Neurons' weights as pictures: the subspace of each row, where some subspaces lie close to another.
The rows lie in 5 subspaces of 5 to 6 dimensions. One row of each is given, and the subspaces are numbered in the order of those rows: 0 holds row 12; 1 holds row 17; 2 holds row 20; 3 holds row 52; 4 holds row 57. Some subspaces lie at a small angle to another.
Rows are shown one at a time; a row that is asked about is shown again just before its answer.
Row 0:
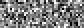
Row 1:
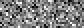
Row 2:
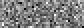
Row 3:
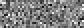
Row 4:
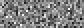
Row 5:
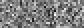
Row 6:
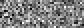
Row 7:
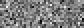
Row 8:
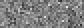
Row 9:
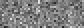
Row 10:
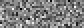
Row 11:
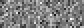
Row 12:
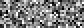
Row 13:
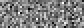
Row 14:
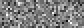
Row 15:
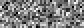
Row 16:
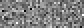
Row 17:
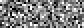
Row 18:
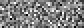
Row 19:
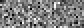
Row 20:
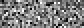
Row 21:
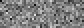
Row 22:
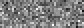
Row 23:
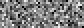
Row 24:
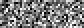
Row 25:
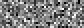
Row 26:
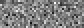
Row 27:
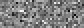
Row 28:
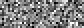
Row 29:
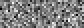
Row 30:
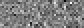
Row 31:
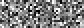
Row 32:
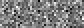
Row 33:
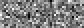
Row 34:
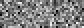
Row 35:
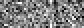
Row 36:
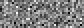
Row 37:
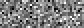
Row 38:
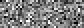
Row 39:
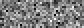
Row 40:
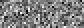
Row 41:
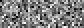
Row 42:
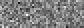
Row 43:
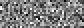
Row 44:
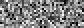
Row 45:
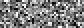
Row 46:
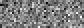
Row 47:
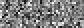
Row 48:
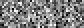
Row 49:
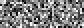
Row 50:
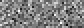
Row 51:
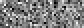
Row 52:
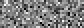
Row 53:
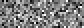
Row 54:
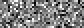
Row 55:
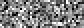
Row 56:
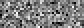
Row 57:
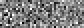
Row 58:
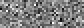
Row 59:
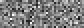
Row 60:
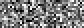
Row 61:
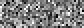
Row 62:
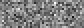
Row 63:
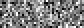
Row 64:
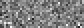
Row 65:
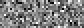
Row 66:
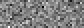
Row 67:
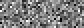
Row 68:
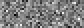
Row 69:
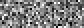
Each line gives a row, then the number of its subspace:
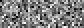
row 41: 3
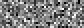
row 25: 3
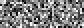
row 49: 1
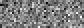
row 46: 3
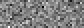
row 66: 1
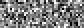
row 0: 1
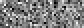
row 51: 1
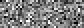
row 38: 2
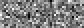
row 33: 1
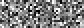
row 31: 2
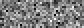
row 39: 1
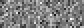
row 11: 0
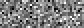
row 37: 2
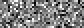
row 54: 3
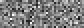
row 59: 2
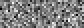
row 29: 0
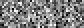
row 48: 0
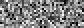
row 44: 4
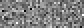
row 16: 2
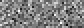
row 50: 3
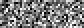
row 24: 3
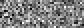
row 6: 4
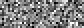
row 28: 4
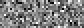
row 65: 1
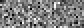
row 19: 4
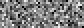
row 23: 4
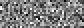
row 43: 2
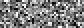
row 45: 0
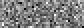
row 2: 0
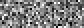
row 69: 2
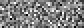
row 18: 2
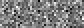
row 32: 3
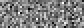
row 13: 3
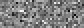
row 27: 2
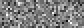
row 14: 1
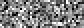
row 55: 2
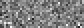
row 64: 0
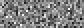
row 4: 3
